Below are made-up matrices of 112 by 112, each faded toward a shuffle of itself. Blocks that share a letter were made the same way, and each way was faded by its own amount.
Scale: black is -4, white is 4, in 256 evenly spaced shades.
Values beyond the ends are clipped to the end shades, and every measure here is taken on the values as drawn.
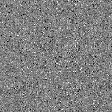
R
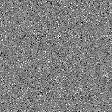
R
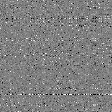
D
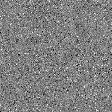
R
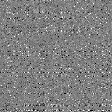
D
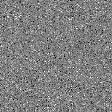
R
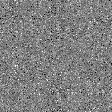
R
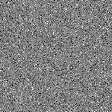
R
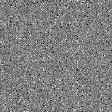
R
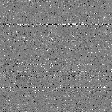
D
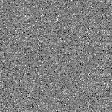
R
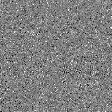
R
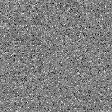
R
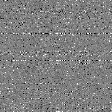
D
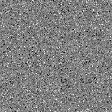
R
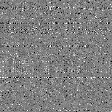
D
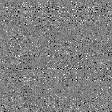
D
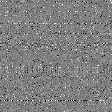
D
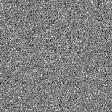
R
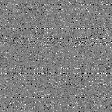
D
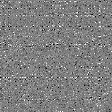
D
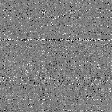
D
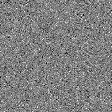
R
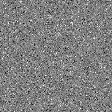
R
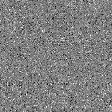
R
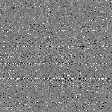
D
